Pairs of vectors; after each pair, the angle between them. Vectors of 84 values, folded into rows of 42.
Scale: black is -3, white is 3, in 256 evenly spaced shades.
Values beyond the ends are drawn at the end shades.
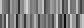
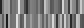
nearly opposite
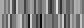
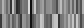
partly opposed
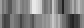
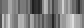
nearly opposite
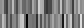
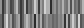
partly opposed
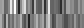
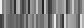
partly opposed
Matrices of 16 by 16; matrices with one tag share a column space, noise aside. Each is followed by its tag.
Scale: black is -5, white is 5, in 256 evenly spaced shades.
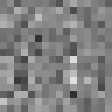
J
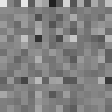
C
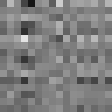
C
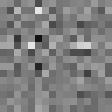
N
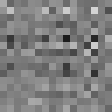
N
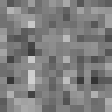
J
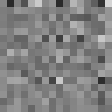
C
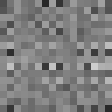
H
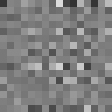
H
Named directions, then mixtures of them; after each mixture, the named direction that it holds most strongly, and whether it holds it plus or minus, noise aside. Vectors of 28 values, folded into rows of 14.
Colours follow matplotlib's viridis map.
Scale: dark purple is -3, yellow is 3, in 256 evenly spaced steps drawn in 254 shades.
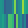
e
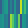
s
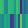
s, minus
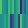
s, minus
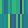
s, minus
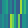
s, plus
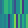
e, minus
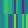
e, minus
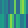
e, plus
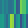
s, plus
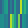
s, plus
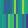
e, plus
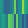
e, plus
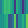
e, minus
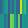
s, plus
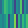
e, minus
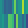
e, plus
